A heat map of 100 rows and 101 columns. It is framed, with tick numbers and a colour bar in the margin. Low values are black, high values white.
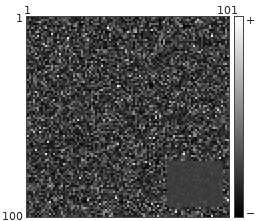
No row or column stands out. In the bottom right lies a patch that is calmer than the rest. No regular stripes run through it. The texture is fine-grained noise. There is no overall slope. Most values sit low, with a long tail of high ones. Neither half mirrors the other.
